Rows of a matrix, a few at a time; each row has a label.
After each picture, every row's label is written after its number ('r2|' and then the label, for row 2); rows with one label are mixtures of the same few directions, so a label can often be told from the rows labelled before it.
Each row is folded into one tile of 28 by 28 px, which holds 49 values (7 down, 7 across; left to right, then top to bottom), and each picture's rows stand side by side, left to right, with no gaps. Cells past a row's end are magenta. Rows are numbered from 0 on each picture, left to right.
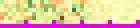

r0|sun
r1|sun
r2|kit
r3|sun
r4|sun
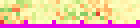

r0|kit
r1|sun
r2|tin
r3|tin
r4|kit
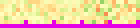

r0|kit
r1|tin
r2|kit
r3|kit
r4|sun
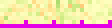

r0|kit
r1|tin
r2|sun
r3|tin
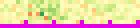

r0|kit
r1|tin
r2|sun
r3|tin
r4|sun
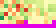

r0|sun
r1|tin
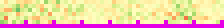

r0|kit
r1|kit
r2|tin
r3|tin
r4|tin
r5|tin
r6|tin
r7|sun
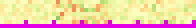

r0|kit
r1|tin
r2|sun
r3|kit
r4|sun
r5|kit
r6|kit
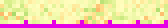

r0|tin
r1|kit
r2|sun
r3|kit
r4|sun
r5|kit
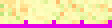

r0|tin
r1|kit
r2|sun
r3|sun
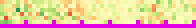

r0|kit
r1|tin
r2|tin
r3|sun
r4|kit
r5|kit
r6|sun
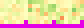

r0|kit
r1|tin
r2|kit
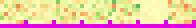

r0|sun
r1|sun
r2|tin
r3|tin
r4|tin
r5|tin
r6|sun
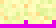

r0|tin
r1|tin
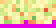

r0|kit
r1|kit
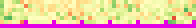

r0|sun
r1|tin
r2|tin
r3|kit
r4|sun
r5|tin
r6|kit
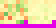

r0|sun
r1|kit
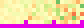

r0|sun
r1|sun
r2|tin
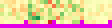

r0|tin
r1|sun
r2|sun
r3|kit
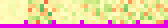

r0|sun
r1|kit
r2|tin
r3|tin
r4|kit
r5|sun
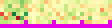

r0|tin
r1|kit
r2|tin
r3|kit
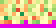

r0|kit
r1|kit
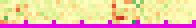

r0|kit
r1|tin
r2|sun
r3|tin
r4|sun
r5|tin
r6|kit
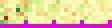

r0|kit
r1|tin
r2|tin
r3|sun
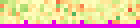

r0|tin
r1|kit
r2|tin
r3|kit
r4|kit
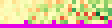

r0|sun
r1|kit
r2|kit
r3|tin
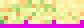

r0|kit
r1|sun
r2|tin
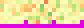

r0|tin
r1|kit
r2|sun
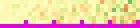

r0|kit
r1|tin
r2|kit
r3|kit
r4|kit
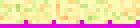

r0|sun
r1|kit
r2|sun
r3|sun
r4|tin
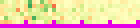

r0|kit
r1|sun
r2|kit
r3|kit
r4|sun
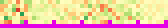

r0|kit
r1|sun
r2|tin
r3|sun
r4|tin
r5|sun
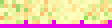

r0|sun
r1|kit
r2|sun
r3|sun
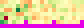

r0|kit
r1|sun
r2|kit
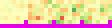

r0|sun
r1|sun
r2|kit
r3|kit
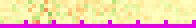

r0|kit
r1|kit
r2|tin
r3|tin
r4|tin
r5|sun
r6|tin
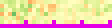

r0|tin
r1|tin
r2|tin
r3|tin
